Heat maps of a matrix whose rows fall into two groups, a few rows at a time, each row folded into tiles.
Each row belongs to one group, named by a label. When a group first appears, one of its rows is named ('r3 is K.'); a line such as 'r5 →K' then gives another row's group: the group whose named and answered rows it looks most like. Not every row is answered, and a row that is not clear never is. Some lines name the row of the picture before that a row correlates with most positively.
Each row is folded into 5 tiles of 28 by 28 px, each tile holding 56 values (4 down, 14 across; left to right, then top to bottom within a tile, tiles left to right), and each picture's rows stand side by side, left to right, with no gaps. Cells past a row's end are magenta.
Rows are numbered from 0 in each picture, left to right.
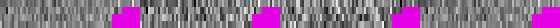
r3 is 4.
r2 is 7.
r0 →4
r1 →4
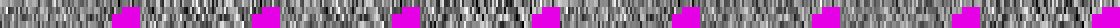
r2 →7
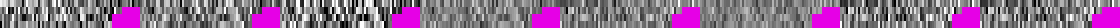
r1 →7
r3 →7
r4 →4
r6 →4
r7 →4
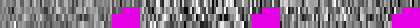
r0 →7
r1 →7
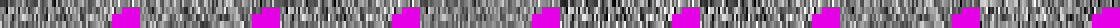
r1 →7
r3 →4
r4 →4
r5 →4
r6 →7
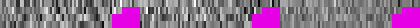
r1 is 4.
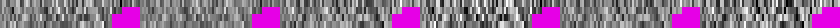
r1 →7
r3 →7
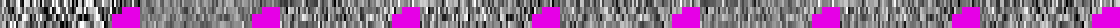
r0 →7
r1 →7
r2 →4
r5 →4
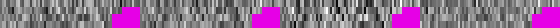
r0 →7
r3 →4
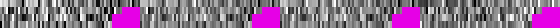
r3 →4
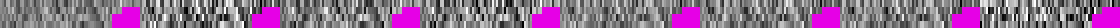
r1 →7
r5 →7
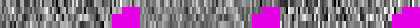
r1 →7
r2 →4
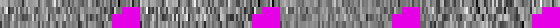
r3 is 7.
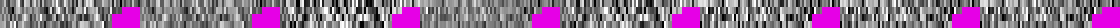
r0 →7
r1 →7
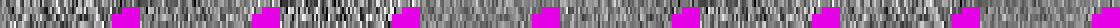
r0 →7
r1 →4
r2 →4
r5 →4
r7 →4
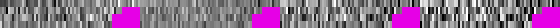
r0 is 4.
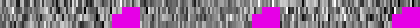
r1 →4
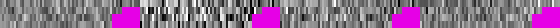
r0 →7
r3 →4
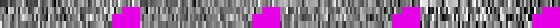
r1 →4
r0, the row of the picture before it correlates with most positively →3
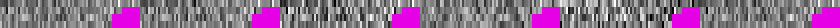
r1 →4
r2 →4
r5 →4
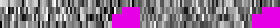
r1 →7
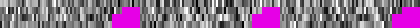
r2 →7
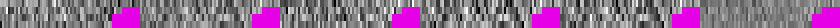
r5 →4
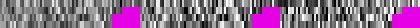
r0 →7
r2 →4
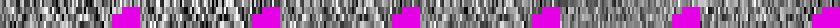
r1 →7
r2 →7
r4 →4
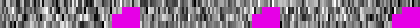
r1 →4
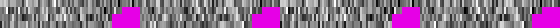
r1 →7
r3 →7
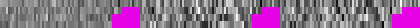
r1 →7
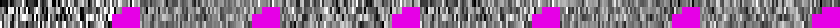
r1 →4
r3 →4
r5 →7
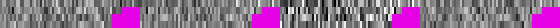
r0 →7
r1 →4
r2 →4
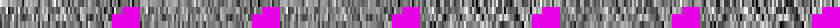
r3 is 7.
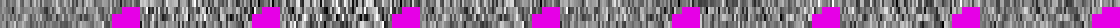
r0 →7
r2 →7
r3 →7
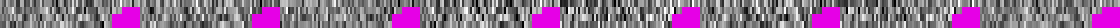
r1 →7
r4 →4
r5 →7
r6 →4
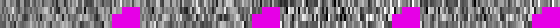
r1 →7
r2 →4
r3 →4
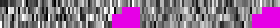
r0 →4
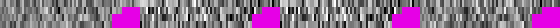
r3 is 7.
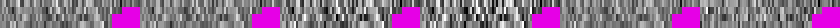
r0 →7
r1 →7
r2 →7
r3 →7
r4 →7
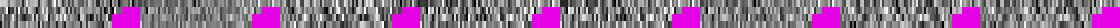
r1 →4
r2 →7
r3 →4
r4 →4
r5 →4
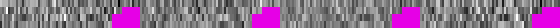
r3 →7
